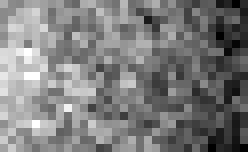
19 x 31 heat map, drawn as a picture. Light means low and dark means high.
Slope: up to the right. Ninth with the highest average: bottom right. Ninth with the lowest average: middle left. Histogram: bell-shaped.
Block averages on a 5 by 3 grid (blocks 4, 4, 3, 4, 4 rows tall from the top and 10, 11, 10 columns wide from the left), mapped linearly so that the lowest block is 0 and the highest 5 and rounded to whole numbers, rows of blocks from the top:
1 2 4 / 1 2 4 / 0 3 4 / 1 3 4 / 1 2 5
